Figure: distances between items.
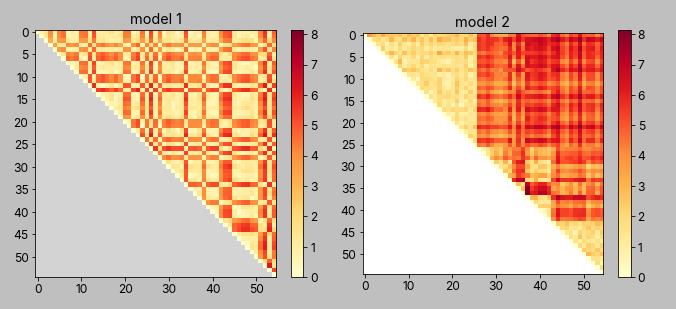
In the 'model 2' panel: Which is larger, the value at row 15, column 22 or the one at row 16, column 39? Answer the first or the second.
the second
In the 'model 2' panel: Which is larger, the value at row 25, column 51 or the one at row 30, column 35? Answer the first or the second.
the second
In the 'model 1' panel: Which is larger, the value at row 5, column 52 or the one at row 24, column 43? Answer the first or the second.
the first
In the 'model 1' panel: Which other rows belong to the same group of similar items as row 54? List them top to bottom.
3, 5, 6, 10, 11, 13, 20, 21, 24, 26, 28, 34, 38, 42, 43, 44, 51, 52
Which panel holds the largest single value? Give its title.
model 2
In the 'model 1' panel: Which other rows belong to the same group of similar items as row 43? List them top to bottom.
3, 5, 6, 10, 11, 13, 20, 21, 24, 26, 28, 34, 38, 42, 44, 51, 52, 54
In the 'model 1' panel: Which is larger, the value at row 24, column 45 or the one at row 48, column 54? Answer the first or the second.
the second
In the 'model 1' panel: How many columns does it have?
55
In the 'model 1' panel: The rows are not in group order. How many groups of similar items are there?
2
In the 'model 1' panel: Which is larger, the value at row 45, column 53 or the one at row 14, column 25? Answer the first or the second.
the first
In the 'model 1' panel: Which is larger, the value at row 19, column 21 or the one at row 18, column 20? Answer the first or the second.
the second
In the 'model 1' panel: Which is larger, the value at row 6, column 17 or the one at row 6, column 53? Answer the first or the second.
the second
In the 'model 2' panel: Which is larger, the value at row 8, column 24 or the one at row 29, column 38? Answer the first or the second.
the first
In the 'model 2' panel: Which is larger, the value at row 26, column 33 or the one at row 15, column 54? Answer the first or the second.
the second
